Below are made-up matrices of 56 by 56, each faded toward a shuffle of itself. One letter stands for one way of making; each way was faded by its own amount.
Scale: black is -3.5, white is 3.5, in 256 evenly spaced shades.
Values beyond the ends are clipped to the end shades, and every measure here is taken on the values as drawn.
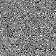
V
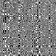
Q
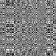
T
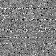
V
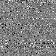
V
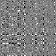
Q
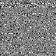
V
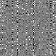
Q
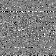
V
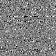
V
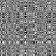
T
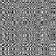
T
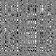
Q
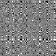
Q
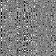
Q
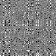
Q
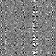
Q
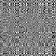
T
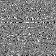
V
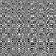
T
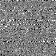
V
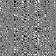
Q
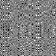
Q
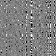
Q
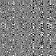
Q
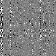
Q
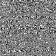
V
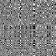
Q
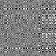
T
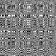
T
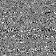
V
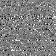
V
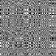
T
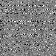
V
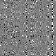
Q
